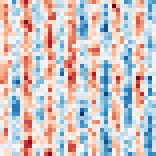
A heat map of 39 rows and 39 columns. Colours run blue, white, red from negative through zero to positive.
The ninth with the lowest average is the bottom right. The grain runs up and down. Upright stripes repeat 7 times across the table.
